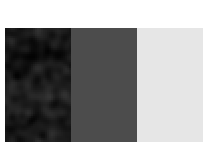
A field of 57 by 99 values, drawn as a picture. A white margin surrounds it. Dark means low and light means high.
It is made of 1 by 3 panels. Panel 1,1: very low, blotchy, faint in contrast. Panel 1,2: low, flat. Panel 1,3: very high, flat.
